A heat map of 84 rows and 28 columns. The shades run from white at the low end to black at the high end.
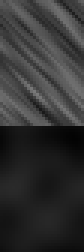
It is made of 2 by 1 panels. Panel 1,1: high, slanting down to the right. Panel 2,1: very high, smooth, faint in contrast.
